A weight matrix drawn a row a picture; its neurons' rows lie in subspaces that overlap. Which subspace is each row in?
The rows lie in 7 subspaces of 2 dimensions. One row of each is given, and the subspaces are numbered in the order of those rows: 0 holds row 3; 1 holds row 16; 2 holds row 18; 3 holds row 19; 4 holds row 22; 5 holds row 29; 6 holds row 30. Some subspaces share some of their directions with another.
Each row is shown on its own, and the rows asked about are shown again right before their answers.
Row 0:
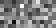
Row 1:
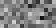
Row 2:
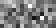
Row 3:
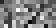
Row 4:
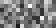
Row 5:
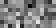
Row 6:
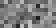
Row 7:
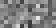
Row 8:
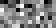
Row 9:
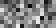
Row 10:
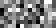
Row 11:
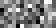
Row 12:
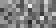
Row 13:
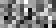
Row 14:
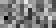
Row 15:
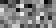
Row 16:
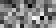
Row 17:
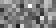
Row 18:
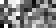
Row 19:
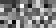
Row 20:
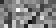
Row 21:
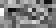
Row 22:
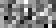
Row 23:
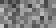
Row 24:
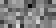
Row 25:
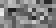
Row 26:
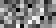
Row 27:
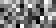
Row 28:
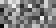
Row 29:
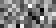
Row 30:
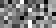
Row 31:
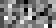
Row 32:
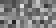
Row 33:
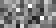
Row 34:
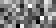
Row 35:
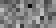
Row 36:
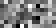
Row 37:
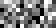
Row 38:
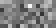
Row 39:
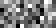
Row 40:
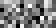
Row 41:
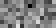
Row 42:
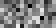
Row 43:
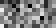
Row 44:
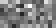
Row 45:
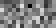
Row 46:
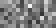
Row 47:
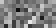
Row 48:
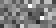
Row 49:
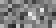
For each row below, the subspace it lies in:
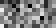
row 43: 2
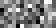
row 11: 1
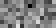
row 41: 2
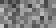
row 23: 2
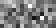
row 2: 1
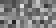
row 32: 3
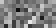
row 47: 0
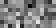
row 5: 2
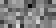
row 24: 2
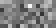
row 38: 0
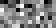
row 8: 5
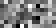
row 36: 6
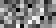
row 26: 0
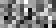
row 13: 4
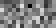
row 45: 3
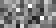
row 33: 0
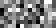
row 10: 1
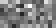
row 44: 5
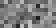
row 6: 6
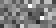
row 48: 3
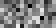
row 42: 0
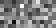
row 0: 3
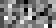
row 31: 4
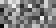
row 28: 2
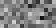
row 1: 3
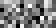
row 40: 3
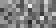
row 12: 6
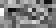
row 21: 1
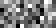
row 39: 1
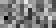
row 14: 4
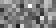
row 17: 0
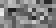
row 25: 1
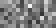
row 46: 6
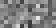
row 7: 6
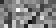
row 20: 0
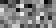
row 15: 5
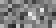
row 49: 5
